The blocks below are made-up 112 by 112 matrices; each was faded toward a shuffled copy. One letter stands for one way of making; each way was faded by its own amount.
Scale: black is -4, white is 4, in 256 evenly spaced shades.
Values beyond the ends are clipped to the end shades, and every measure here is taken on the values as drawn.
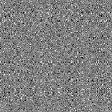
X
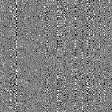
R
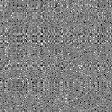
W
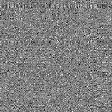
X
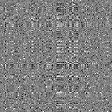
W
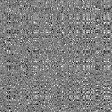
W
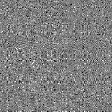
X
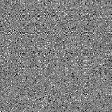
X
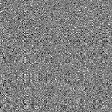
X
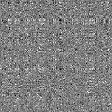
X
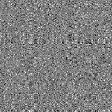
X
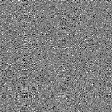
X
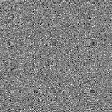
X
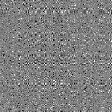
W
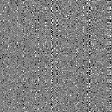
R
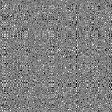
W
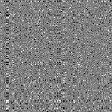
W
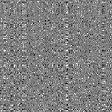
W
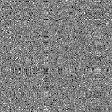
X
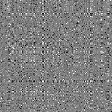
W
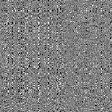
R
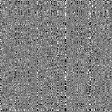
R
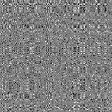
W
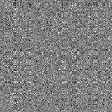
X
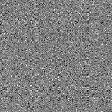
X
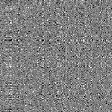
X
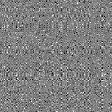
W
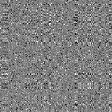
W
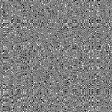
W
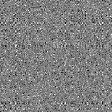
X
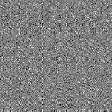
X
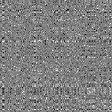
W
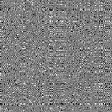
W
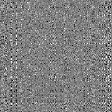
R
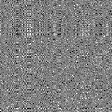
W
